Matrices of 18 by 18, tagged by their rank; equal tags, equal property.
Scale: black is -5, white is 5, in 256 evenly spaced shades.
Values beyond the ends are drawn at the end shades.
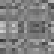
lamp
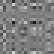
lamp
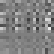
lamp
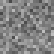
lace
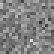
lace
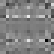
lamp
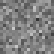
lace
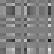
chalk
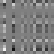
chalk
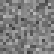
lace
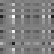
chalk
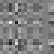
lamp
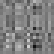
lamp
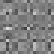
lamp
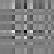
chalk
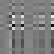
chalk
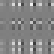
chalk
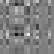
lamp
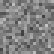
lace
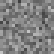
lace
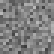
lace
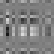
chalk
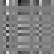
chalk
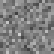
lace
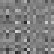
lamp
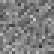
lace
